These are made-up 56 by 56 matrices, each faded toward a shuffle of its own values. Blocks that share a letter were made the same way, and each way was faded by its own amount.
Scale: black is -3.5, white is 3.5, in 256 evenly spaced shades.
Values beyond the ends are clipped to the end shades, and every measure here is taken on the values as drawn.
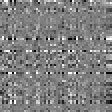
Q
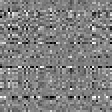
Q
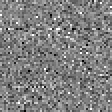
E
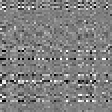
Q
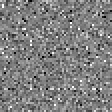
E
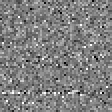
E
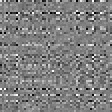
Q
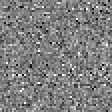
E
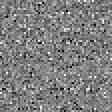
E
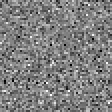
E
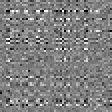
Q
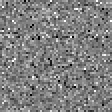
E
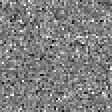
E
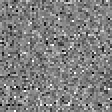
E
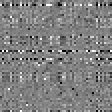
Q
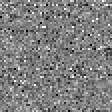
E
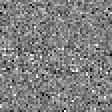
E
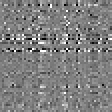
Q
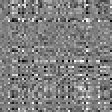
Q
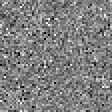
E
